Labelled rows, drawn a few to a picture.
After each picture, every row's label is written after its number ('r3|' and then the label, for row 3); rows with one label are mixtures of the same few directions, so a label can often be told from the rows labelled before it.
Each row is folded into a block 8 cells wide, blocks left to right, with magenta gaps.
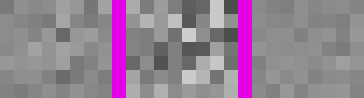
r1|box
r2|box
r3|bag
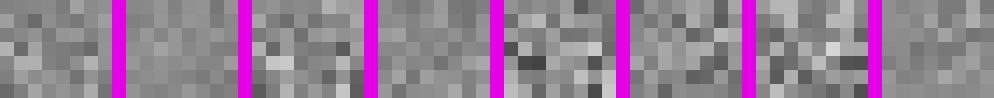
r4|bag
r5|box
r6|bag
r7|bag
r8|bag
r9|box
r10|bag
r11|box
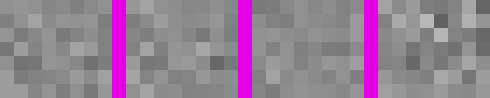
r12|bag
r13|bag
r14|bag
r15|box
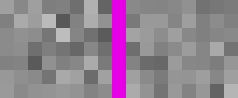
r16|box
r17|bag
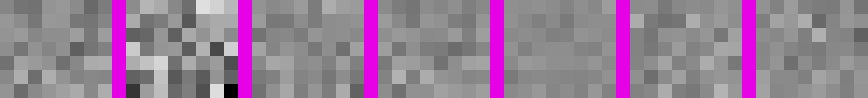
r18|bag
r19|bag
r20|bag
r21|bag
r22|bag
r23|box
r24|box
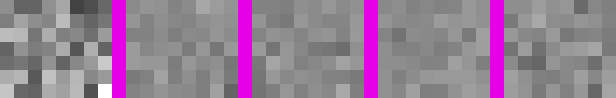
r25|bag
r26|bag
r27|bag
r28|box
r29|bag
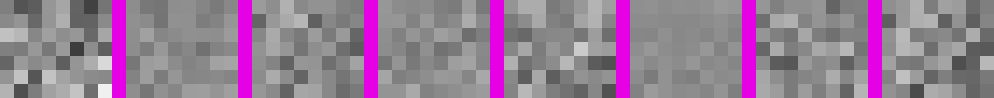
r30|bag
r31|bag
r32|box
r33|box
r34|bag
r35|bag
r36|bag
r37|box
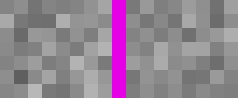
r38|box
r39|box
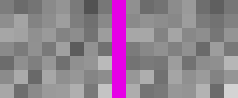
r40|bag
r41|bag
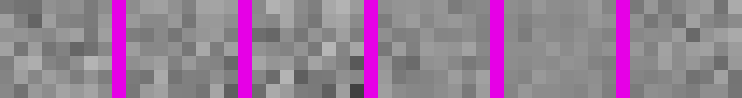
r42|bag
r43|bag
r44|bag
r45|bag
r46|bag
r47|box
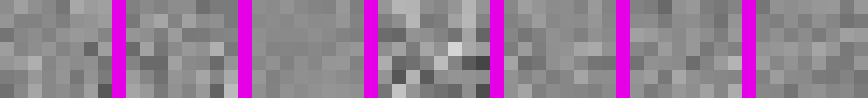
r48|bag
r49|bag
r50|box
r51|bag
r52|bag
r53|bag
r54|box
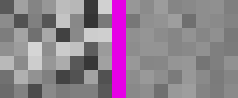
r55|box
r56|box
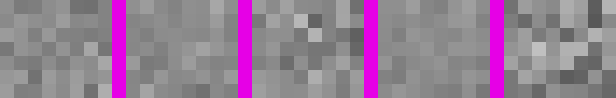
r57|bag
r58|bag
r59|box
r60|bag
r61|box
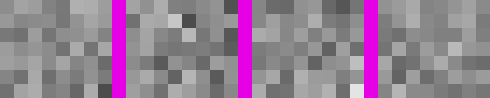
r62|bag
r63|box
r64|bag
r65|bag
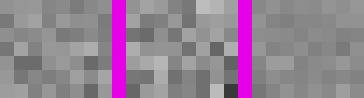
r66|bag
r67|bag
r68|bag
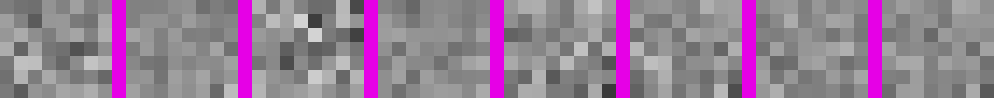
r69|bag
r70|bag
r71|box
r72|bag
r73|bag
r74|bag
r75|bag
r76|bag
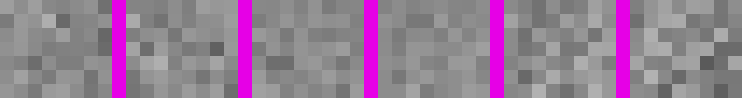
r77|box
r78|bag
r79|bag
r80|box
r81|box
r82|box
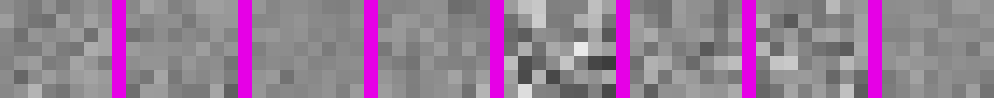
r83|box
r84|bag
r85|bag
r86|bag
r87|bag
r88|bag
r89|bag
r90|bag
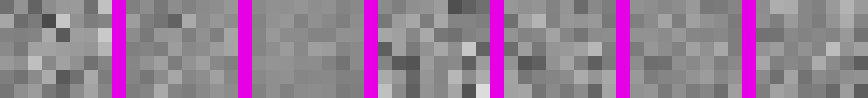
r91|box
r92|box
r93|box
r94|bag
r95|bag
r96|bag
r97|bag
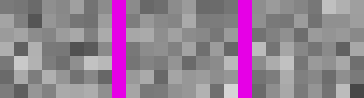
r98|bag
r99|bag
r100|bag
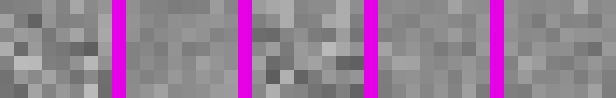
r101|bag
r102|box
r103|bag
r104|bag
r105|bag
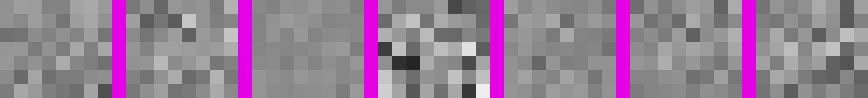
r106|bag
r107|box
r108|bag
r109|bag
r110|box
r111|box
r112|box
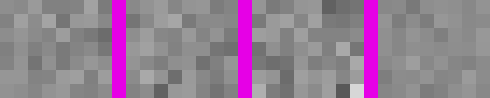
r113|box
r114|box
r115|bag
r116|box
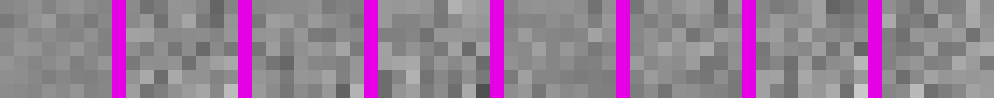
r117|box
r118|bag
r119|bag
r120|bag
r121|box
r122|box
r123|bag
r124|box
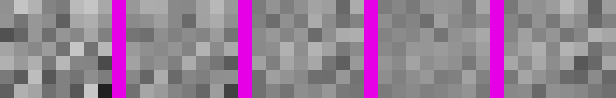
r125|bag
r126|bag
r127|box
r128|box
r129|box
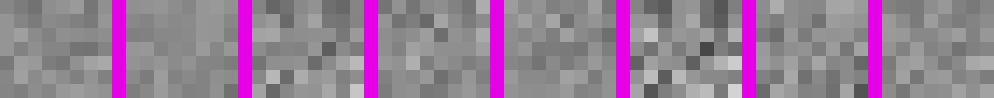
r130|bag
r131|bag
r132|bag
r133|box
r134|box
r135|bag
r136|bag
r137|bag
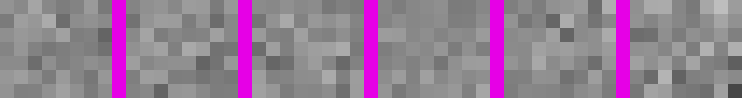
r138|box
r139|box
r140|bag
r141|bag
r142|box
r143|bag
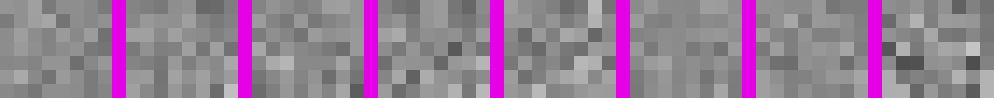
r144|box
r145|bag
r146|bag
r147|bag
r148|box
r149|bag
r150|bag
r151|bag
